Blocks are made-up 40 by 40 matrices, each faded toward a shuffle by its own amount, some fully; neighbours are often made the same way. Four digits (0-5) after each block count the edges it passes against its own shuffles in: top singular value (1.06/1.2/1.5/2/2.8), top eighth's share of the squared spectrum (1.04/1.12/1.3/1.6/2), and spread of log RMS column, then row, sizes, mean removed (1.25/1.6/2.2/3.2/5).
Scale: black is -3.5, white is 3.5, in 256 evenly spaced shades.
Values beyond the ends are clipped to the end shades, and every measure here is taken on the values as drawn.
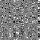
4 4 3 2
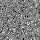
2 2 0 0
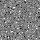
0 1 0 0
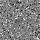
1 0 0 0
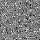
2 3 1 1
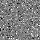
2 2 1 0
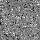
1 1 0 0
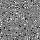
2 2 0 0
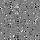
3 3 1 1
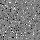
0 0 0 0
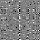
4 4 2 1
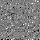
3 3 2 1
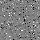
2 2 1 0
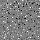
2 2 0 0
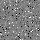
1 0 0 0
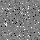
1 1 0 1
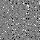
3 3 1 1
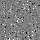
0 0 0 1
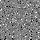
2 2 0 0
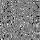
3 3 1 0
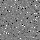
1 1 0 0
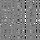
4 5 2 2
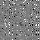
3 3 2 1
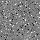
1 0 0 0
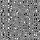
4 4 2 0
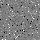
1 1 0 0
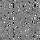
3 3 2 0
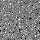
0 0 0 0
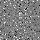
2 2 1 0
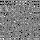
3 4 1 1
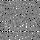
3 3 0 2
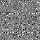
2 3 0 2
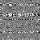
4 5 1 3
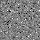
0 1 0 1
